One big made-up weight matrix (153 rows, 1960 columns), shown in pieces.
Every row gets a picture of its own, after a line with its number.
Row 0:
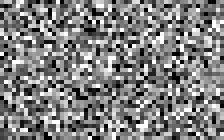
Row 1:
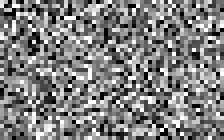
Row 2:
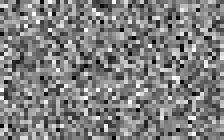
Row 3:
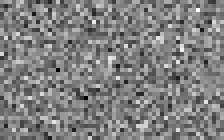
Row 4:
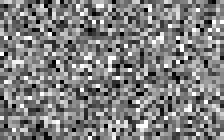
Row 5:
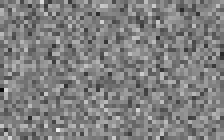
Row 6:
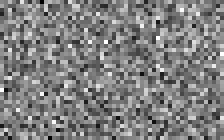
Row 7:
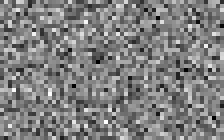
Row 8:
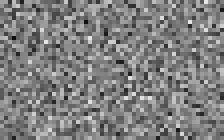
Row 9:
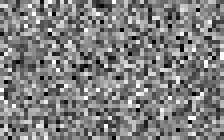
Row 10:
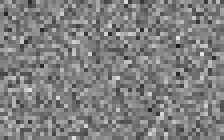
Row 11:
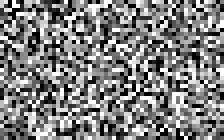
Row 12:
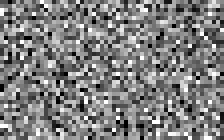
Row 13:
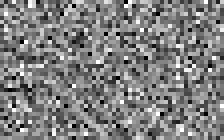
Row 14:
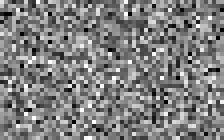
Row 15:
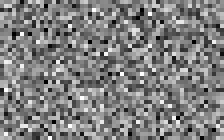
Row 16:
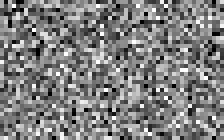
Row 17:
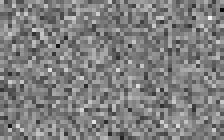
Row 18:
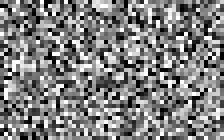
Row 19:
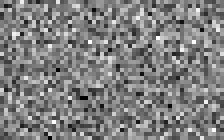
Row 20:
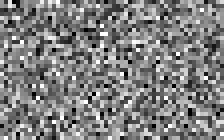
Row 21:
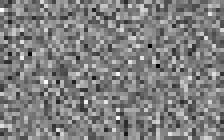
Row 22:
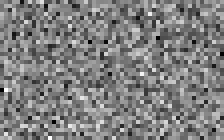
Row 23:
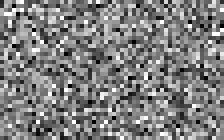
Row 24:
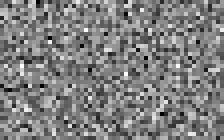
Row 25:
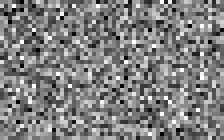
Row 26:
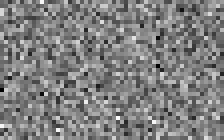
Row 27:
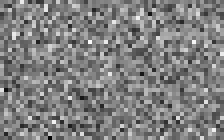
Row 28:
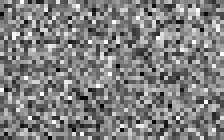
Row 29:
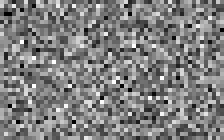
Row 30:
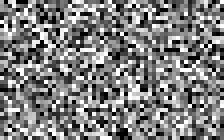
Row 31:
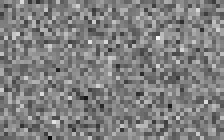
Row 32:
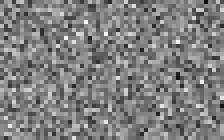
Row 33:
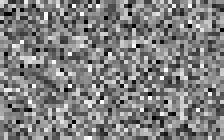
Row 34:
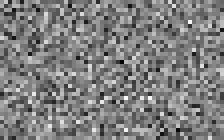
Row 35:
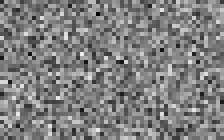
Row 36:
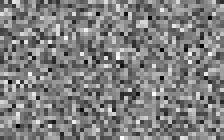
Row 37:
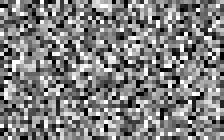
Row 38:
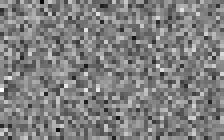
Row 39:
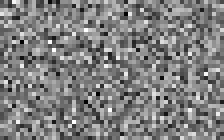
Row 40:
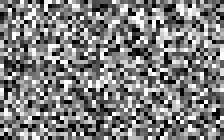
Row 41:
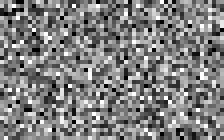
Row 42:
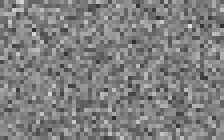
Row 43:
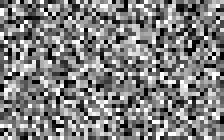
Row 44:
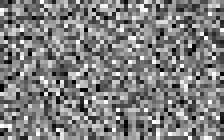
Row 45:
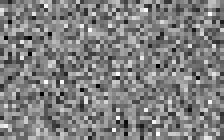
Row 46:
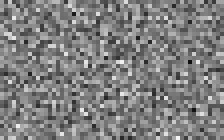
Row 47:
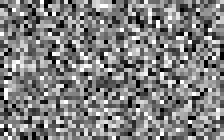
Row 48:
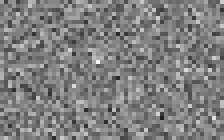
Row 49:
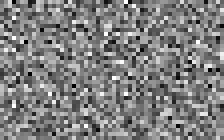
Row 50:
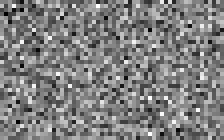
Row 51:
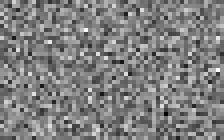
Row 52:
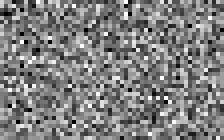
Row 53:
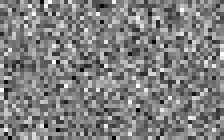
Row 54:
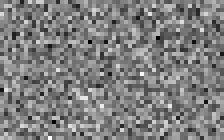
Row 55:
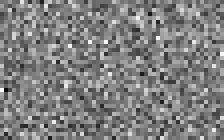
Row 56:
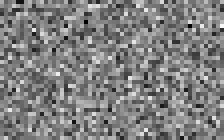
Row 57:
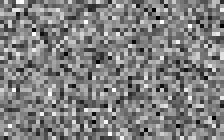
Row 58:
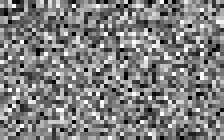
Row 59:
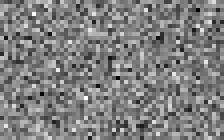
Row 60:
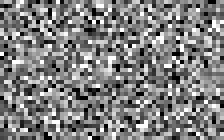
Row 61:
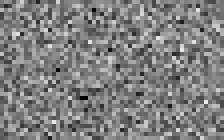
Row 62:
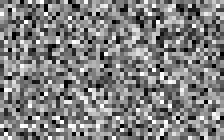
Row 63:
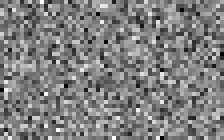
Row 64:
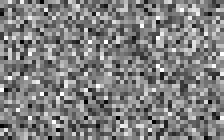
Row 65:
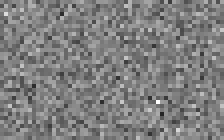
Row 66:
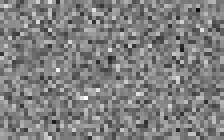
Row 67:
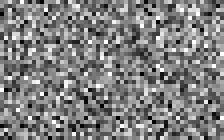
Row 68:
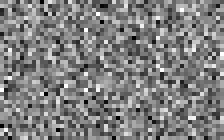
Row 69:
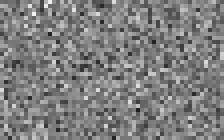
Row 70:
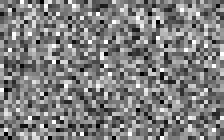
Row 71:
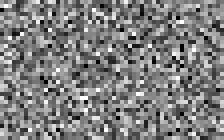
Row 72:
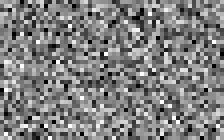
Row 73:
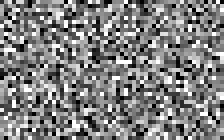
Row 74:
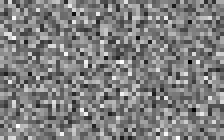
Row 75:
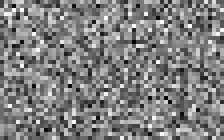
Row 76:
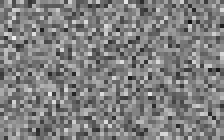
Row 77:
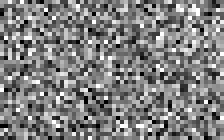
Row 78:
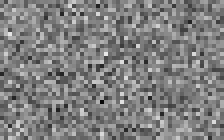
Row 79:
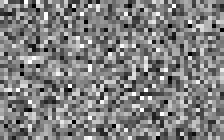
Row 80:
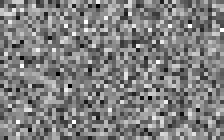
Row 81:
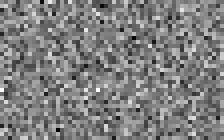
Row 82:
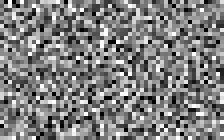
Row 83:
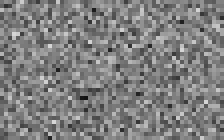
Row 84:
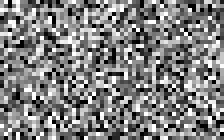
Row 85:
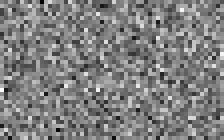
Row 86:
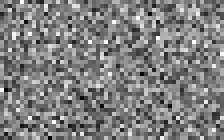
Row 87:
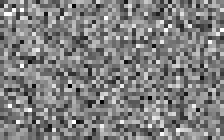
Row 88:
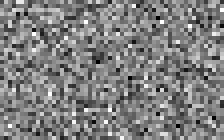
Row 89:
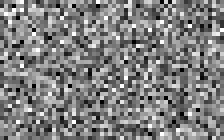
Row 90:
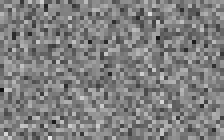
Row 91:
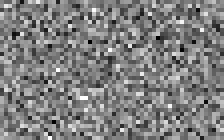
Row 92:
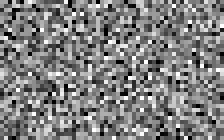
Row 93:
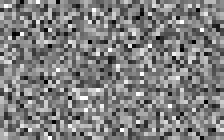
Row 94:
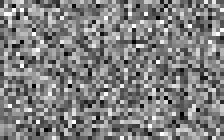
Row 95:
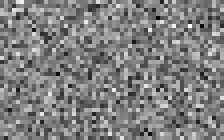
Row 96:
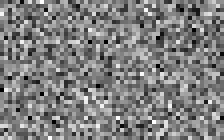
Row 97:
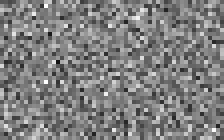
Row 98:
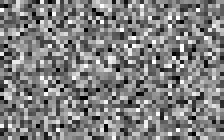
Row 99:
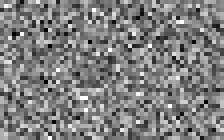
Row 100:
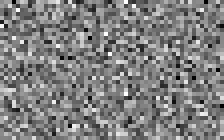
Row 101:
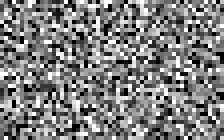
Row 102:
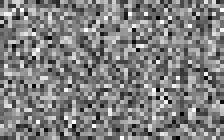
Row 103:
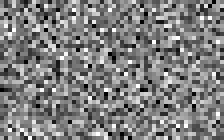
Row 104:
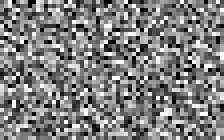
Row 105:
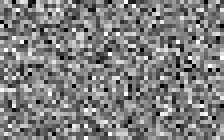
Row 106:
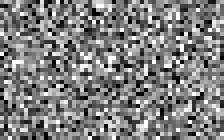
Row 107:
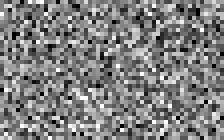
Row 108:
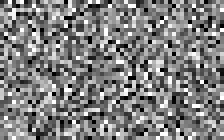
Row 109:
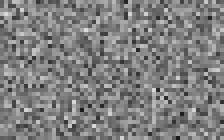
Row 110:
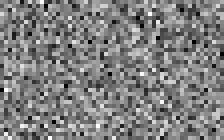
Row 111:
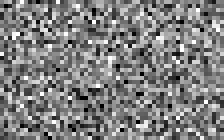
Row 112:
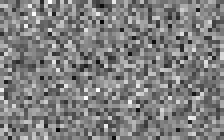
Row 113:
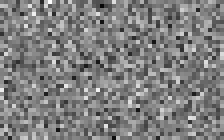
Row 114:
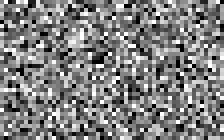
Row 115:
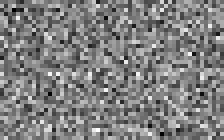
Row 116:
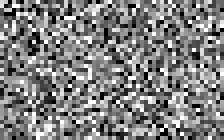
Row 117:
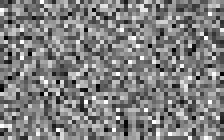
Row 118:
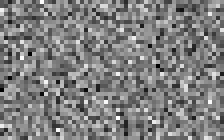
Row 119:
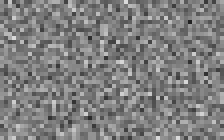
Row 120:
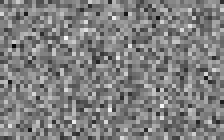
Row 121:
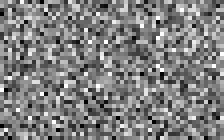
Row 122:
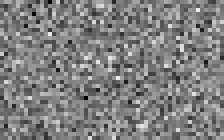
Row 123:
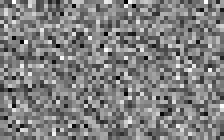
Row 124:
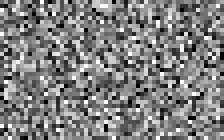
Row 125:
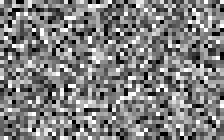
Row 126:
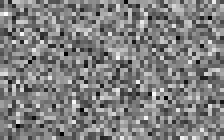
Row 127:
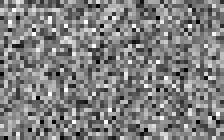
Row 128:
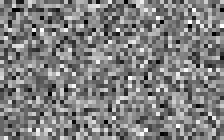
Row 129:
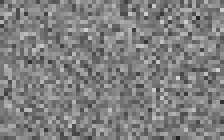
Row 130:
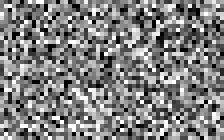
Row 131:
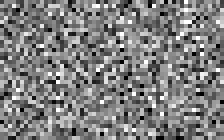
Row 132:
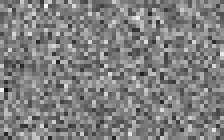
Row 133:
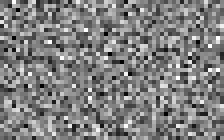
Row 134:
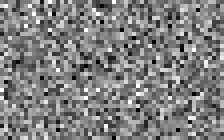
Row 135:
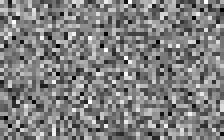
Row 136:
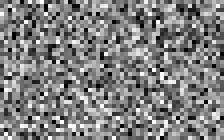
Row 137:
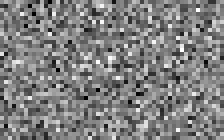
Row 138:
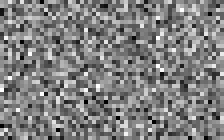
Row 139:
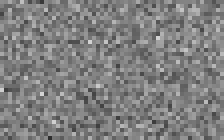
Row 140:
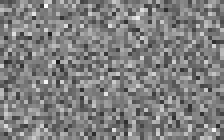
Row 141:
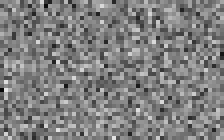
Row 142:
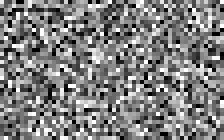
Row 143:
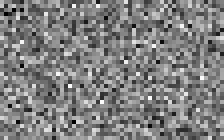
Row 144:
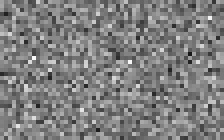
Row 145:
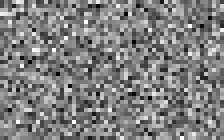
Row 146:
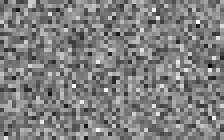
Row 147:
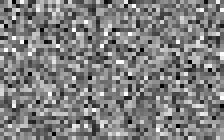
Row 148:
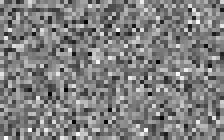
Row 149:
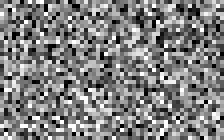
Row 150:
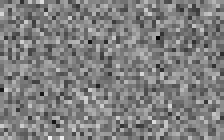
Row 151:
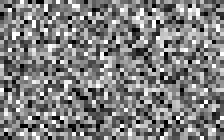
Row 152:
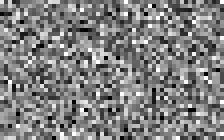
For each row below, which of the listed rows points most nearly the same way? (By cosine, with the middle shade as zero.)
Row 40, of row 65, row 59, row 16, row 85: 85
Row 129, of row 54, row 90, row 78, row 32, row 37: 32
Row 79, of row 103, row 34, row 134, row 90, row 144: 34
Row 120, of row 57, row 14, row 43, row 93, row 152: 57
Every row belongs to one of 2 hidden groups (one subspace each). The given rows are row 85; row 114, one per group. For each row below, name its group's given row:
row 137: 85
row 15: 85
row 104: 114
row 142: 114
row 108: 114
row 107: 85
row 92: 114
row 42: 114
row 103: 114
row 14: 114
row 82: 114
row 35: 114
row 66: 85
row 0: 85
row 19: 85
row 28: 85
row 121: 85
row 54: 85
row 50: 114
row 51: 114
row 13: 114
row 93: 85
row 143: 114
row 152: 114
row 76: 114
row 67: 85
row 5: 85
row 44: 85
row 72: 85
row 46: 114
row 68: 85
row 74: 114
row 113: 85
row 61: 85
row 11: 114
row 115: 114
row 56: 114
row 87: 114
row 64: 85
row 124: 85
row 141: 85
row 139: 85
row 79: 114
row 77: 85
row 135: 114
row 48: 114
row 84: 114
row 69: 85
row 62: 85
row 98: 85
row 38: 85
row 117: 85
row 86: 85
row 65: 114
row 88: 114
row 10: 114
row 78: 114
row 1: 114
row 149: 85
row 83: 85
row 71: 85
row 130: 85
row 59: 85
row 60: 85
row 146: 114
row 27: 85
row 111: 85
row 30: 114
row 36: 114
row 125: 114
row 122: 85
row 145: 114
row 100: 114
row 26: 85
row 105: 114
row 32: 114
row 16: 114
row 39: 114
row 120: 114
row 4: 85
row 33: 114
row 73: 114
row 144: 114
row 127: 114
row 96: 85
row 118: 85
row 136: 85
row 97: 85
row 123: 114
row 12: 85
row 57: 114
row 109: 114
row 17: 114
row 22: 85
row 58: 114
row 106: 85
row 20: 114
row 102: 114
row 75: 114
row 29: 114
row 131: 114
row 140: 85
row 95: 114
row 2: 85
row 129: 114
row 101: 114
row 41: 114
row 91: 85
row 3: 85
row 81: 85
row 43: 85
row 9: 85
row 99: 85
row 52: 114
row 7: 114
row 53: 85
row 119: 114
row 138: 85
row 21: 85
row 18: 85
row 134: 85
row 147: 114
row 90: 85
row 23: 114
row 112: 85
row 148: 114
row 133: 114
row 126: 114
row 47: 85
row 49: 114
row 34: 114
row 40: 85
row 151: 85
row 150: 85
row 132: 85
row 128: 114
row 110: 85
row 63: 85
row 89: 114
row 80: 114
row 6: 85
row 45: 85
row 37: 85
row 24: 114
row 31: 85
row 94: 114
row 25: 114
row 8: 114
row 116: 114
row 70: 85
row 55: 85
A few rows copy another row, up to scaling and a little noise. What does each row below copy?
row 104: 49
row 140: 97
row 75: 94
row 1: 116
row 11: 8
